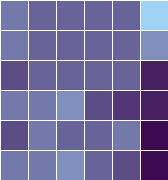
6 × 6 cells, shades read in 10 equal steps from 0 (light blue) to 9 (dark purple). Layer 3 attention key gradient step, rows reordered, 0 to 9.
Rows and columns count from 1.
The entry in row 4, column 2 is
4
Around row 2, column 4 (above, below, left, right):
5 5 5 5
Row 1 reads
4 5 5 5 5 0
